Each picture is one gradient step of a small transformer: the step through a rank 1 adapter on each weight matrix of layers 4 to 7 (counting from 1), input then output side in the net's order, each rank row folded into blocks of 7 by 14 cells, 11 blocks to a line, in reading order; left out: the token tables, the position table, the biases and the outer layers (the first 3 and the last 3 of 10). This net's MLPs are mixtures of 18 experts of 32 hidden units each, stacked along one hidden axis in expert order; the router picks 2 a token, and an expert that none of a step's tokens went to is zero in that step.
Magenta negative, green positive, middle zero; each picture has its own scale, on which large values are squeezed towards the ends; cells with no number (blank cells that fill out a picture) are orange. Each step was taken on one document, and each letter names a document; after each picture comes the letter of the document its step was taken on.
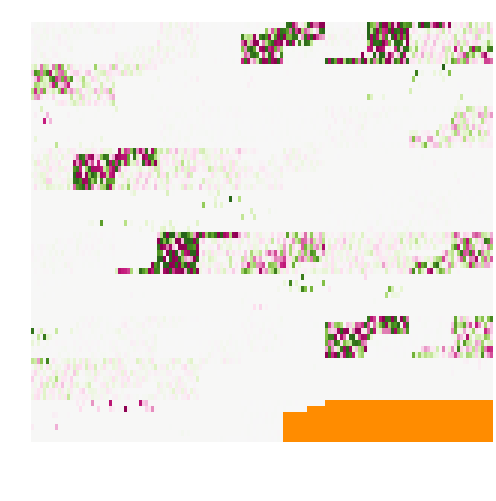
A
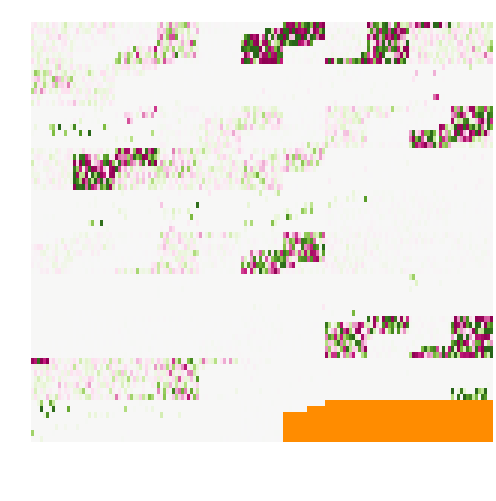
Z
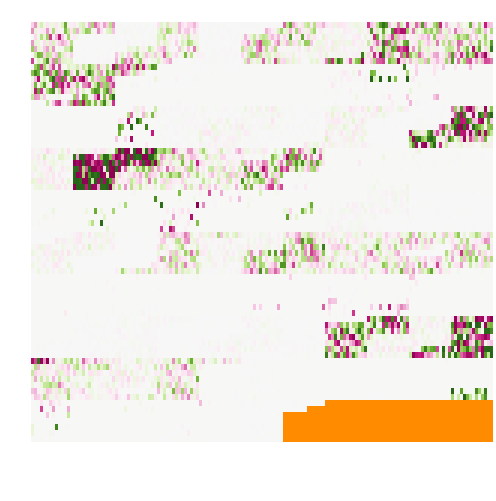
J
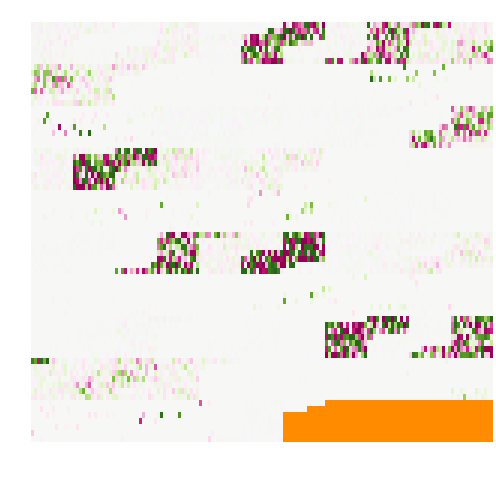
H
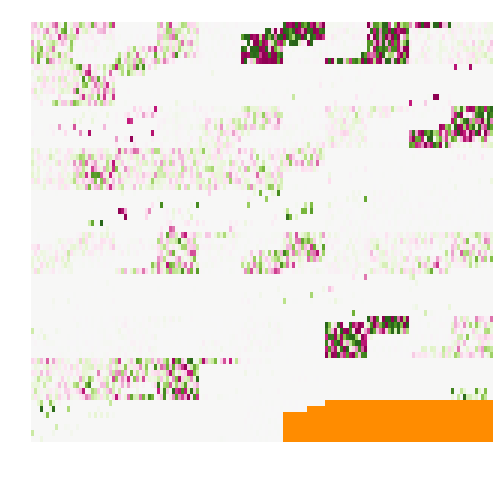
Z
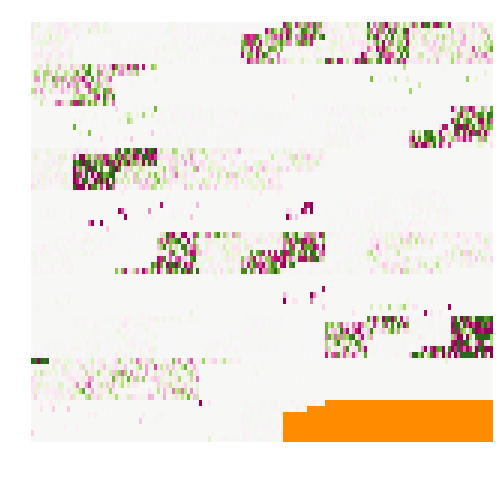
H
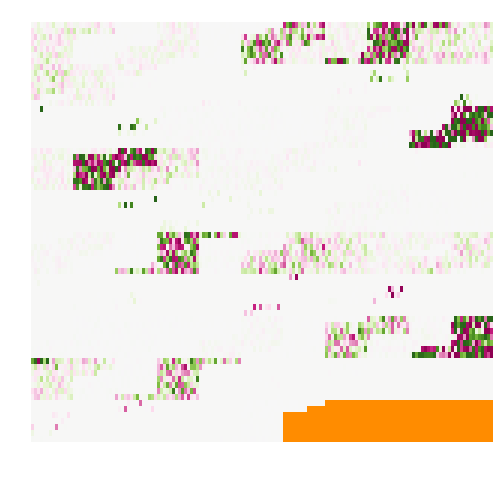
J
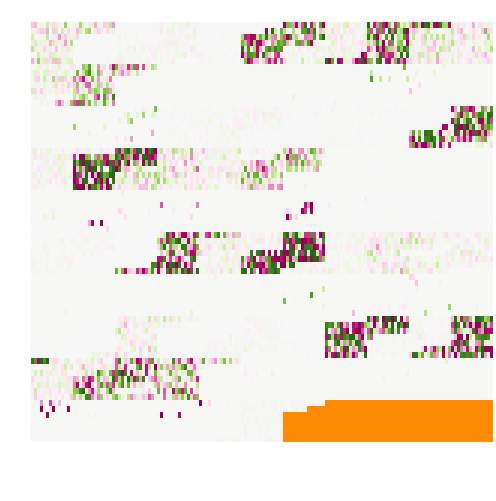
H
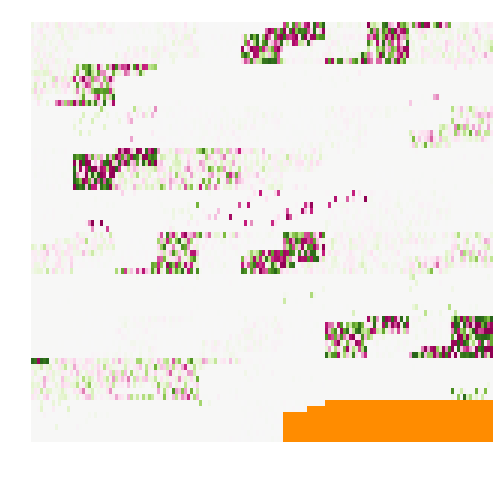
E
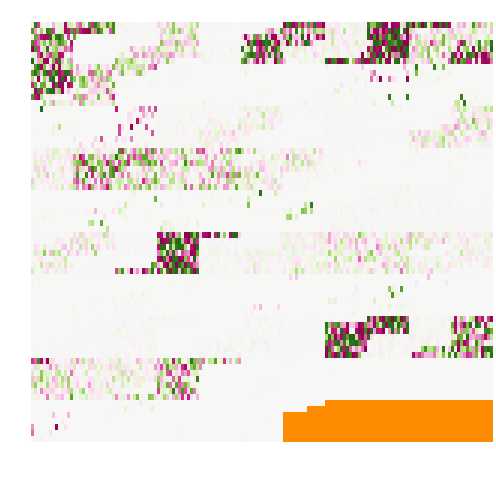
J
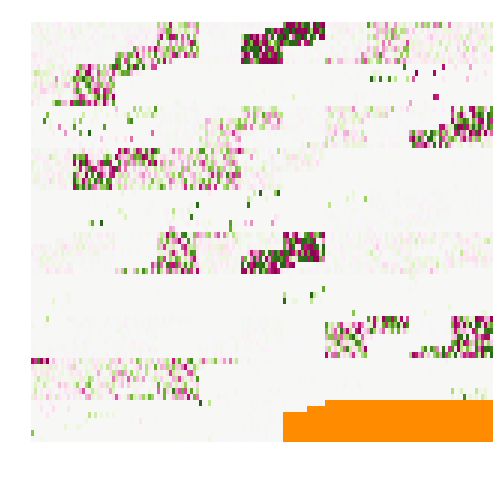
Z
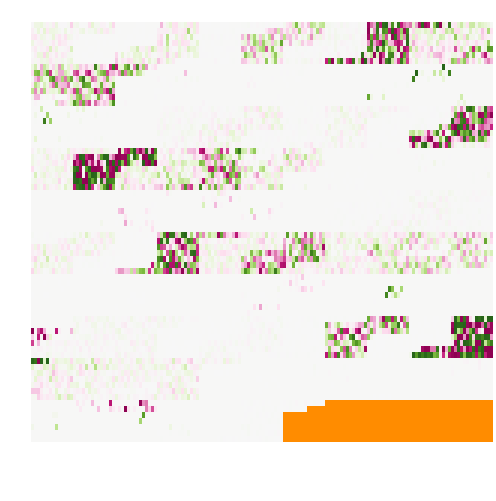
A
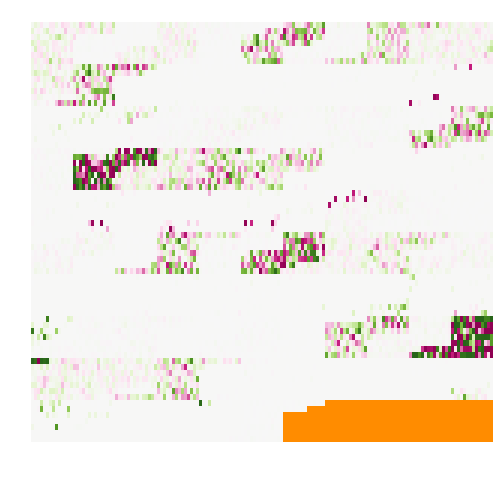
E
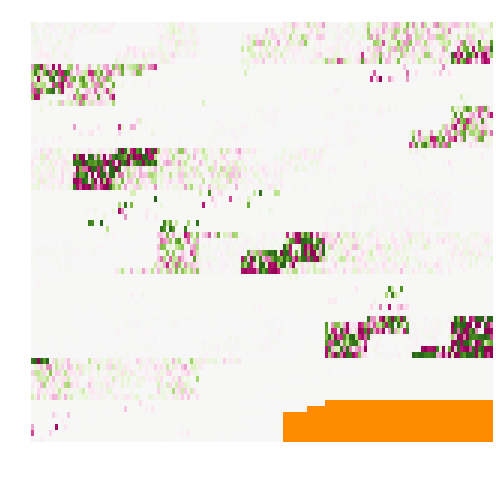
J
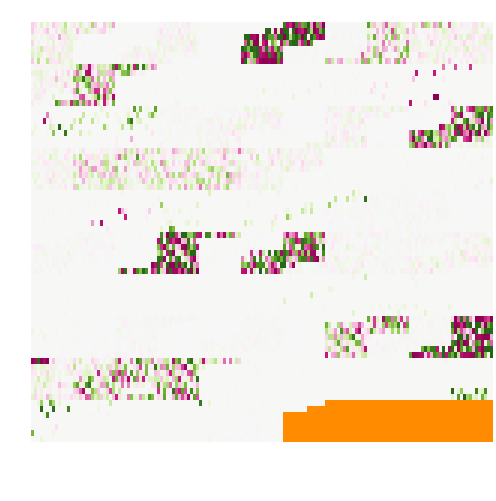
Z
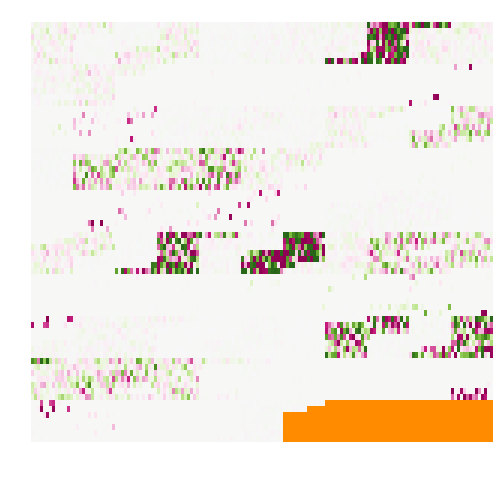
E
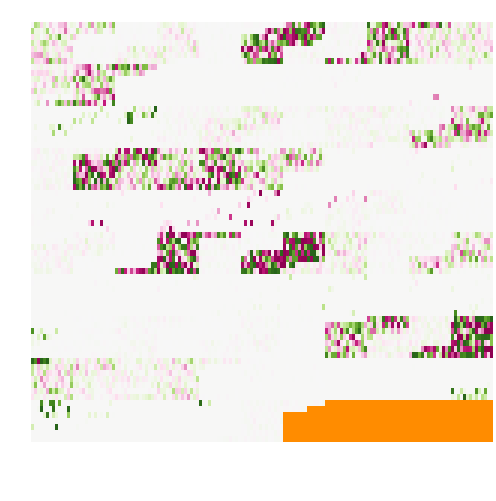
E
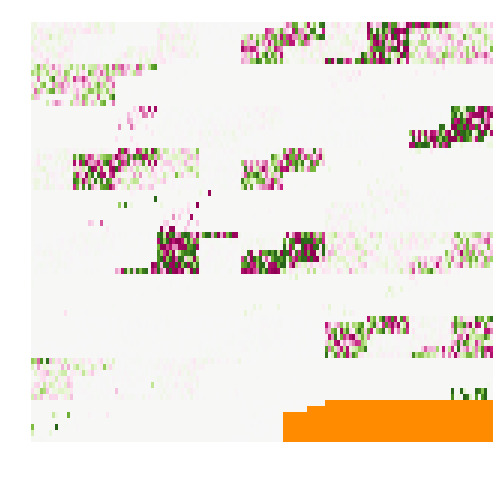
J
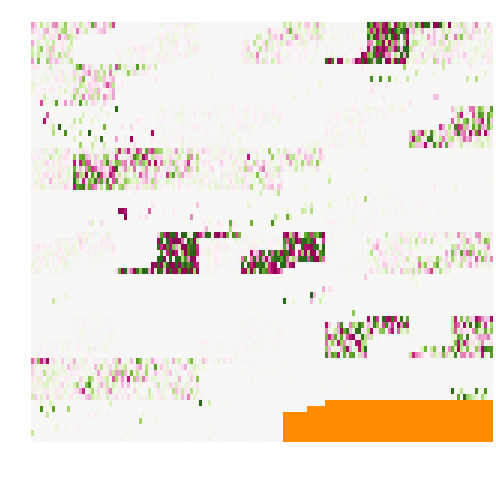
Z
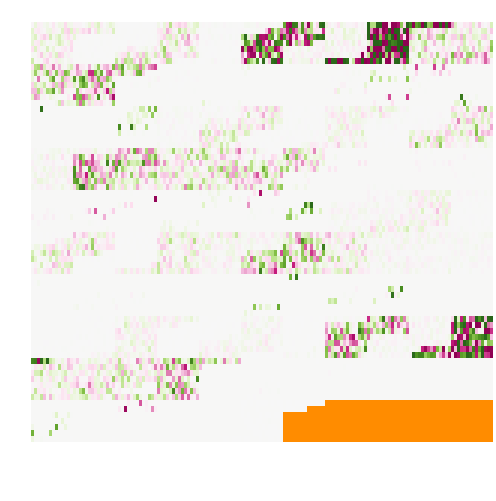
J
